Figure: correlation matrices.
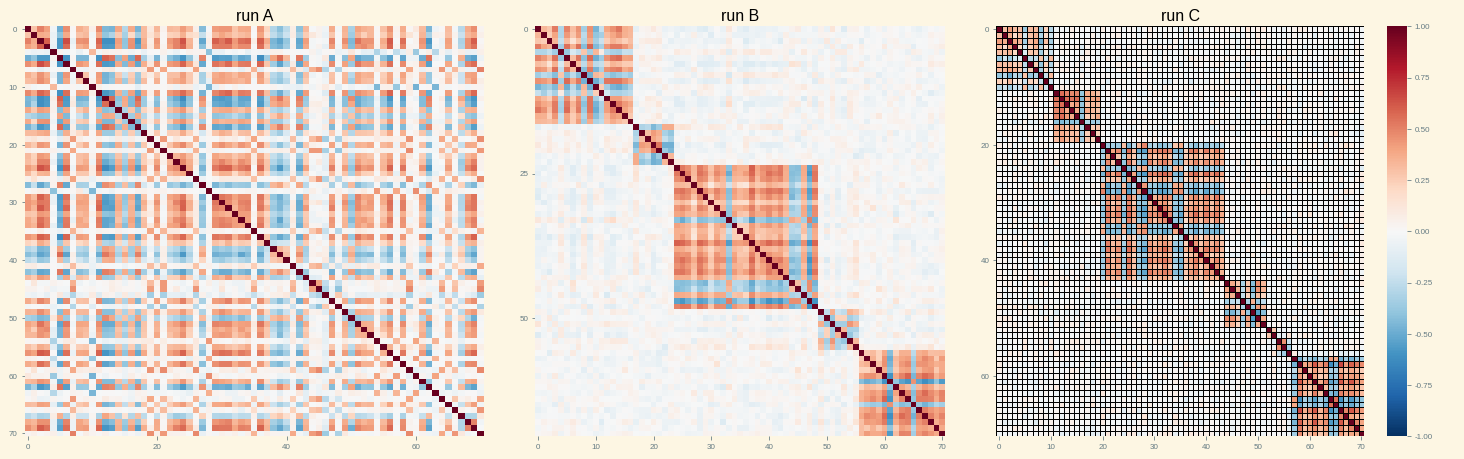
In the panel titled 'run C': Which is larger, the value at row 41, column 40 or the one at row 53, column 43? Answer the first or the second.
the first
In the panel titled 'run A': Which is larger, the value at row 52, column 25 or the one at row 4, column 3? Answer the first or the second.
the first
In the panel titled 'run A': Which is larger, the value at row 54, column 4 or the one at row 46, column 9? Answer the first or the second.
the second
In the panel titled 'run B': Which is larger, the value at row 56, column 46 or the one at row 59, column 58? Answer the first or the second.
the second
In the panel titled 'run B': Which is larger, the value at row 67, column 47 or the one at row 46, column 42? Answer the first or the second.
the second
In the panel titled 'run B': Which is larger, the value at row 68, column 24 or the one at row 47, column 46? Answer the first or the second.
the first
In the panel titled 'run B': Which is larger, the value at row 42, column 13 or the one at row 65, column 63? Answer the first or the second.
the first
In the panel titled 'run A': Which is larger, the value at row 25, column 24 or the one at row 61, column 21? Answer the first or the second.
the first
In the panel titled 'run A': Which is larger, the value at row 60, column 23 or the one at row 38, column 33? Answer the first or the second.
the first
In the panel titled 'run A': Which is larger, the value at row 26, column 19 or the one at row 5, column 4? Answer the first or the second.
the first
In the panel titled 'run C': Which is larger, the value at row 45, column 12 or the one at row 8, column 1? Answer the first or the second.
the first
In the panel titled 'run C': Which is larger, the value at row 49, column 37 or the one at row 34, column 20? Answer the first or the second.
the second
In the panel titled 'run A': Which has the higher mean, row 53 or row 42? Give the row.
53
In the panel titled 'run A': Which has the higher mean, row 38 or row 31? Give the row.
31
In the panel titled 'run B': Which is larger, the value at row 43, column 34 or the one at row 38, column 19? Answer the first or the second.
the first
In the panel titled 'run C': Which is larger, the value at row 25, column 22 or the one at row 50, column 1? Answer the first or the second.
the first
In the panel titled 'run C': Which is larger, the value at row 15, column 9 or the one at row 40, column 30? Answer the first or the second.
the second
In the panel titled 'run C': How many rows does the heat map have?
71
